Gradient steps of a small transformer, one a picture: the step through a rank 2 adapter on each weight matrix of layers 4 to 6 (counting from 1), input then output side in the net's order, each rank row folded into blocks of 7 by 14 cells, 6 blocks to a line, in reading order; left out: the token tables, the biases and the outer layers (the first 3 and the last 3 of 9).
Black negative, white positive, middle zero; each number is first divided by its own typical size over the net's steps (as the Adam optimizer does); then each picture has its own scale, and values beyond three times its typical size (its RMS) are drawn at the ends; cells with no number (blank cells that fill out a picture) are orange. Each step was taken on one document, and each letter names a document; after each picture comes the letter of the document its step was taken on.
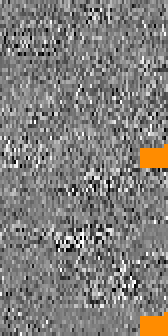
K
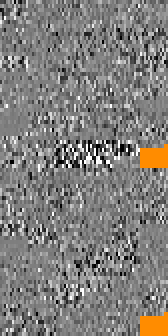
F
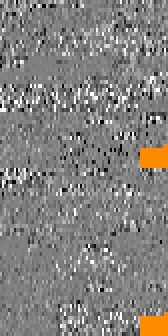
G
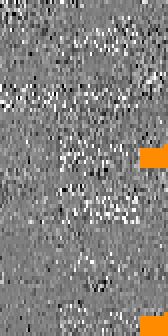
G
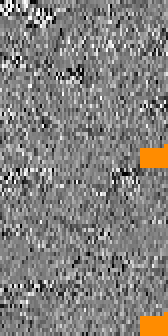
K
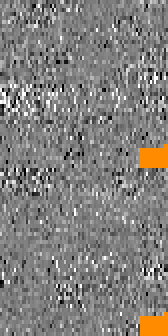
G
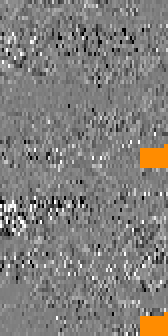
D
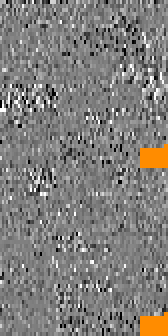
G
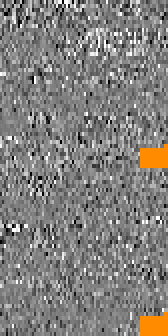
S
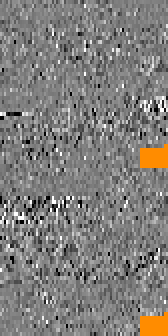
D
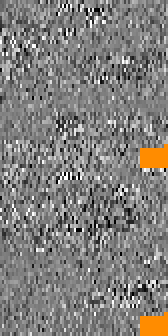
K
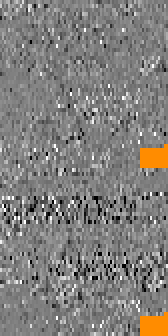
D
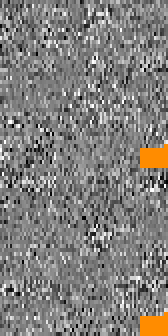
K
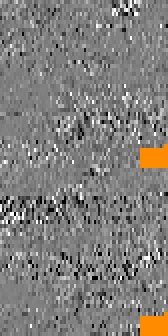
D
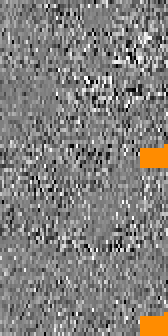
F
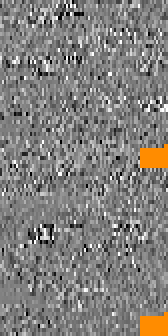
S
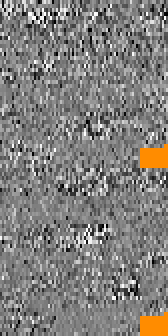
K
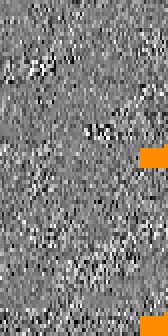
F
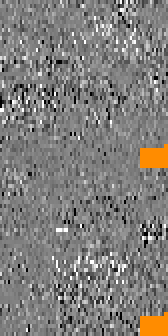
G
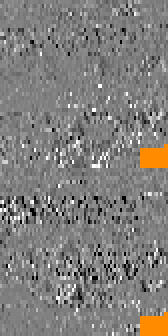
D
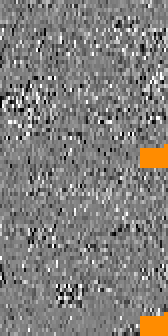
G
